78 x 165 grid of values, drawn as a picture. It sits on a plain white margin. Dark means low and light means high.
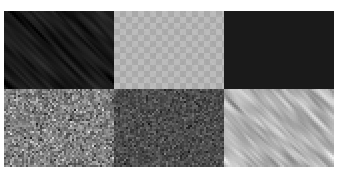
It is made of 2 by 3 panels. Panel 1,1: very low, slanting down to the right, faint in contrast. Panel 1,2: high, checkered, faint in contrast. Panel 1,3: very low, flat. Panel 2,1: middling, fine-grained, strong in contrast. Panel 2,2: low, fine-grained. Panel 2,3: high, slanting down to the right.
